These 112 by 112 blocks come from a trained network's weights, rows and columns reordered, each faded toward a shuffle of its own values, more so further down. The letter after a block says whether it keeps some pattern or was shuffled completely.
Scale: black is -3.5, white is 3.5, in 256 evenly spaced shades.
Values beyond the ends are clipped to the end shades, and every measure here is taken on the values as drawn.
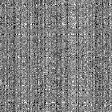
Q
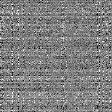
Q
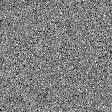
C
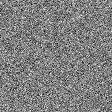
C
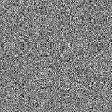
Q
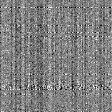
Q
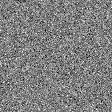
C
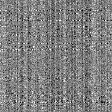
Q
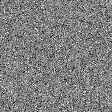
C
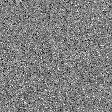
C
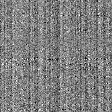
Q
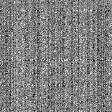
Q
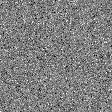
C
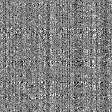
Q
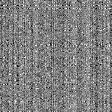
Q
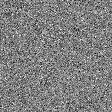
C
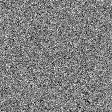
C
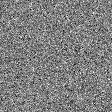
C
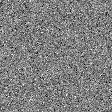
C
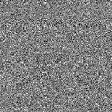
Q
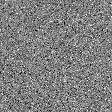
C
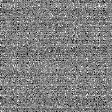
Q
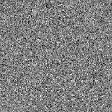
Q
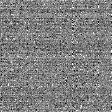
Q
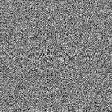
Q
